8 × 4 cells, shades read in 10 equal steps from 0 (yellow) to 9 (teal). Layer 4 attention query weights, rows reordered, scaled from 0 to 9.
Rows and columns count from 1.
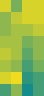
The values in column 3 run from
1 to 9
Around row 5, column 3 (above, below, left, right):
5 7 3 4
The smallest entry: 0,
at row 7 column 2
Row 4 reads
3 3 5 4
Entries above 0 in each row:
4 4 4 4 4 4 3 4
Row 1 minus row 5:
-1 2 -5 -3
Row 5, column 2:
3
